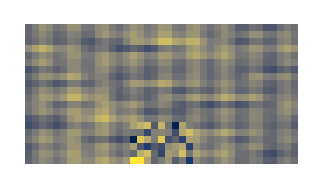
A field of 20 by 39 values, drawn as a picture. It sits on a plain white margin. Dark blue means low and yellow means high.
Values change most from cell to cell in the bottom middle. Upright stripes repeat 9 times across the table. In the bottom middle lies a patch that is rougher than the rest. No row or column stands out. Neither half mirrors the other. Overall the values sit about 50% of the way up the scale.
